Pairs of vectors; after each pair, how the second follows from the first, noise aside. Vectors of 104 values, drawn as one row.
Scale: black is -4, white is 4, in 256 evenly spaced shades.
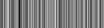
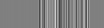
partly zeroed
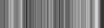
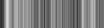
reversed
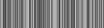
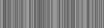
shrunk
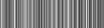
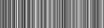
reversed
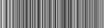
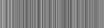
shrunk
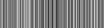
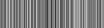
reversed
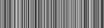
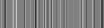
partly zeroed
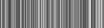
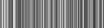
reversed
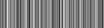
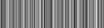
reversed
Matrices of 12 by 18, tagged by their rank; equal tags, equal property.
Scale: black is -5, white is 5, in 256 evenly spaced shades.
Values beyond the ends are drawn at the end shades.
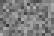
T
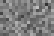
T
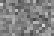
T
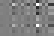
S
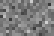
T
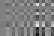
S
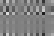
S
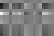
S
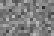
T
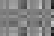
S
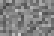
T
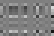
S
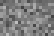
T
